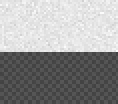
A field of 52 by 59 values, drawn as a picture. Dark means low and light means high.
It is made of 2 by 1 panels. Panel 1,1: very high, fine-grained, faint in contrast. Panel 2,1: low, checkered, faint in contrast.
